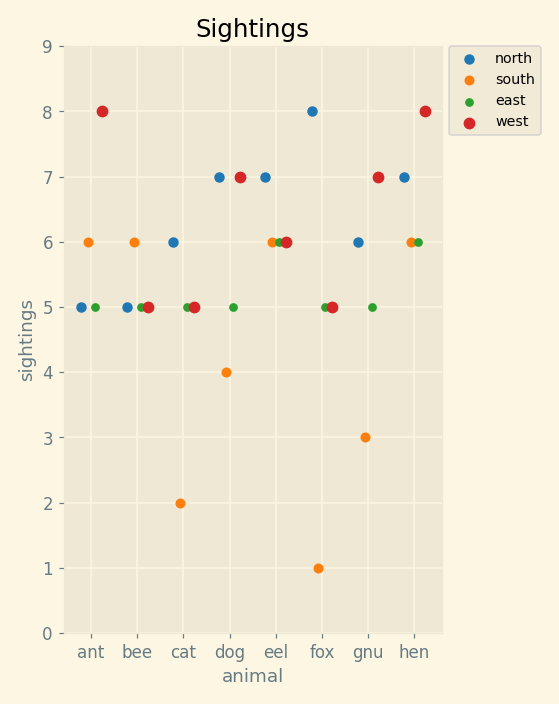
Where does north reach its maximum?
fox
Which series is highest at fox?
north
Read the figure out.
Title: Sightings
x-axis: animal, ticks ant bee cat dog eel fox gnu hen
y-axis: sightings, ticks 0 1 2 3 4 5 6 7 8 9
Legend: north, south, east, west
Values:
north: 5 5 6 7 7 8 6 7
south: 6 6 2 4 6 1 3 6
east: 5 5 5 5 6 5 5 6
west: 8 5 5 7 6 5 7 8
